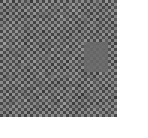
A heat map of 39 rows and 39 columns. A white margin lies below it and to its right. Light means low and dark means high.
Calmest part: middle right. Odd patch: calmer, in the middle right. Grain: checkered. Slope: none. Odd rows or columns: none.
